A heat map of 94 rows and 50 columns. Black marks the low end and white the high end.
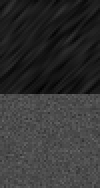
It is made of 2 by 1 panels. Panel 1,1: very low, slanting up to the right, faint in contrast. Panel 2,1: low, fine-grained, faint in contrast.
